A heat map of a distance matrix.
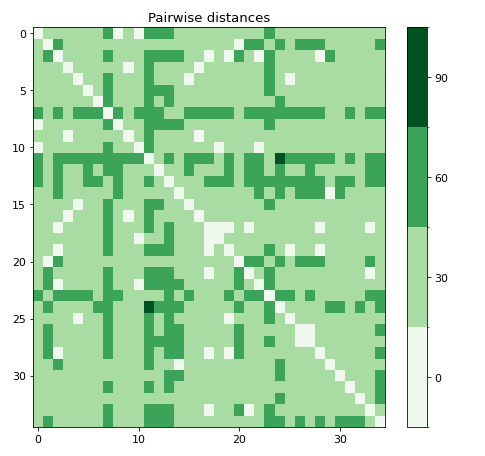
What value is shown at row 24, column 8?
30
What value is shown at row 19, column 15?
30
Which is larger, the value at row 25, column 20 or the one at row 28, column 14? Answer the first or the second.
the second
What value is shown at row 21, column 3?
30
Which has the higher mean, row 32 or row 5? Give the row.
5
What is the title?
Pairwise distances
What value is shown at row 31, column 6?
30
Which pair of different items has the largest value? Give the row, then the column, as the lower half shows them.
24, 11
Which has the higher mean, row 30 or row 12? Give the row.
12
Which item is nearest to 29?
14
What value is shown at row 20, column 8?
30
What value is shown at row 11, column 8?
60
